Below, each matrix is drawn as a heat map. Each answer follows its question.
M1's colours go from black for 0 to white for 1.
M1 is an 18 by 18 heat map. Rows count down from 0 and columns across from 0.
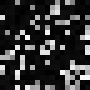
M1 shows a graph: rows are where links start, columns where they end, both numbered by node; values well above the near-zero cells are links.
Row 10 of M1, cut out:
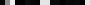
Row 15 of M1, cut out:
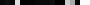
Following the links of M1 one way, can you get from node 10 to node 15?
yes
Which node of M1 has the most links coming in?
node 17
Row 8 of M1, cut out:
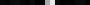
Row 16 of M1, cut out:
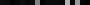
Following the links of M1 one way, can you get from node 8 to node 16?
yes
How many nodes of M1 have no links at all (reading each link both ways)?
0
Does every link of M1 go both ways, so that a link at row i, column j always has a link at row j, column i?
yes
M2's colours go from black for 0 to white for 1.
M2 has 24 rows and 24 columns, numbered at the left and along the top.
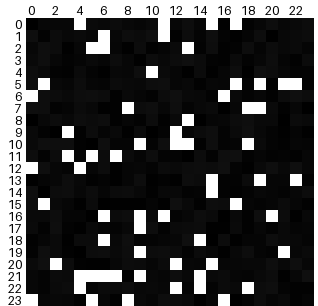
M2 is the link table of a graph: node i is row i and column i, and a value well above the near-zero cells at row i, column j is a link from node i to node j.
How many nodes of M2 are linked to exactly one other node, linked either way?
0
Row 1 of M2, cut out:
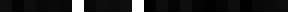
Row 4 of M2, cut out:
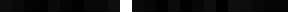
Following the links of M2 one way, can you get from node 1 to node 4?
yes
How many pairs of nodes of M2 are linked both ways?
2
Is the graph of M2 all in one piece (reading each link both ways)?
yes
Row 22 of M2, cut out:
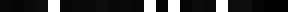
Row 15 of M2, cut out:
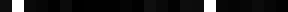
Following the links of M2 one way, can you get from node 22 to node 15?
yes
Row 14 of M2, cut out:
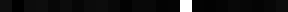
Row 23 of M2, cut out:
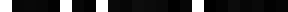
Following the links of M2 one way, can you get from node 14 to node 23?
no
